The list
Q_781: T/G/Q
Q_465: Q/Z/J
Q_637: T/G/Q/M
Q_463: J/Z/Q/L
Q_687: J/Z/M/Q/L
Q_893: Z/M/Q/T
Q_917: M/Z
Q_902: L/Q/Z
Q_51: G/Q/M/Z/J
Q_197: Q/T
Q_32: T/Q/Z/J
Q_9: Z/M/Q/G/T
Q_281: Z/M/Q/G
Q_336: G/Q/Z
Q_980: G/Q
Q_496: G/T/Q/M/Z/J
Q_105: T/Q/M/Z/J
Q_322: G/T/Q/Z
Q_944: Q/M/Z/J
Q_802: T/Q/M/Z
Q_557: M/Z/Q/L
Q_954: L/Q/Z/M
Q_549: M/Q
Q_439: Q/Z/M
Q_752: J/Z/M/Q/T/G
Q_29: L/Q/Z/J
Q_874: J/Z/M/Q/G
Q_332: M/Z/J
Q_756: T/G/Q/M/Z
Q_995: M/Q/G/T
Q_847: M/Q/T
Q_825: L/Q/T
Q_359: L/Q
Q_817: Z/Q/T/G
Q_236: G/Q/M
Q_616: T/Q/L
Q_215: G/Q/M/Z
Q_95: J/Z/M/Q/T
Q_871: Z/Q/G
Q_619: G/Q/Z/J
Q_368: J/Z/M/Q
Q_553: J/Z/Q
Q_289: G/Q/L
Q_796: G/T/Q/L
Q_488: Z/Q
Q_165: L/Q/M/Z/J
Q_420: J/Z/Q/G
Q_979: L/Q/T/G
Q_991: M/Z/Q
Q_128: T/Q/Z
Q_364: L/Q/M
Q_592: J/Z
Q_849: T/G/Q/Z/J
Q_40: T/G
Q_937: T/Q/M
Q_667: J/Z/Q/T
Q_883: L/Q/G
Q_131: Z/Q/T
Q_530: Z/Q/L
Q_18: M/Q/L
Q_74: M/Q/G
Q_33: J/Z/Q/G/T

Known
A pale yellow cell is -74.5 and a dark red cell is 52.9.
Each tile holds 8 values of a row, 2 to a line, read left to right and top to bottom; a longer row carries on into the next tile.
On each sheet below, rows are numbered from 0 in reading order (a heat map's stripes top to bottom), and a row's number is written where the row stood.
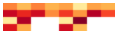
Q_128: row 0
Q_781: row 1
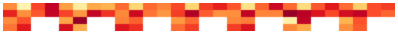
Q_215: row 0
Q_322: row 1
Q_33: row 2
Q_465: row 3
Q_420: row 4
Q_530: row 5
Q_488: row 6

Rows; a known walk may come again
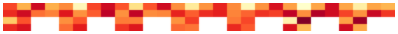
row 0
Q_105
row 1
Q_215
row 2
Q_420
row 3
Q_871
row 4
Q_619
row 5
Q_289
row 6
Q_322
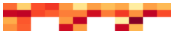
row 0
Q_488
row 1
Q_849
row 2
Q_781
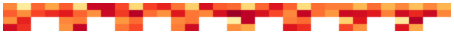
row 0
Q_496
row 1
Q_281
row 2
Q_465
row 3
Q_9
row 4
Q_530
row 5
Q_33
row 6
Q_131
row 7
Q_128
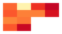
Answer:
Q_51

